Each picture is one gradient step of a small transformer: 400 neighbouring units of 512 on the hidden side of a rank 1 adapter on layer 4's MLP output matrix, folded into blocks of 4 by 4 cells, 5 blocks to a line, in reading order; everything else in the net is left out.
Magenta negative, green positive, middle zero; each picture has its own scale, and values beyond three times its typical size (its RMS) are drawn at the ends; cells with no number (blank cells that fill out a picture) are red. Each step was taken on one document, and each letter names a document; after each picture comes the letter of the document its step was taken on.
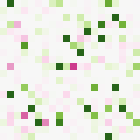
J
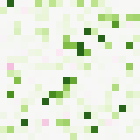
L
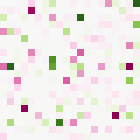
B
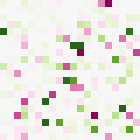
J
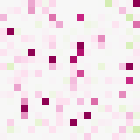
B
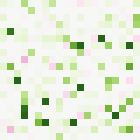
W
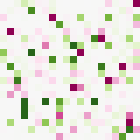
B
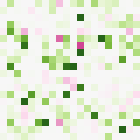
J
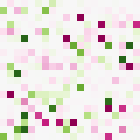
W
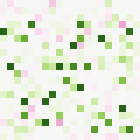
J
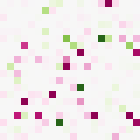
J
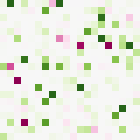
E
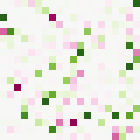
B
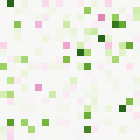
E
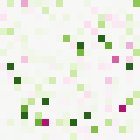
W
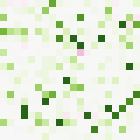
W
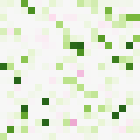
L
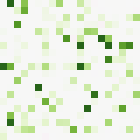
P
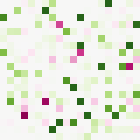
B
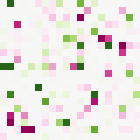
P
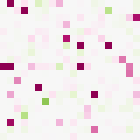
P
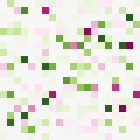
E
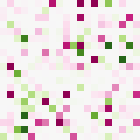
J
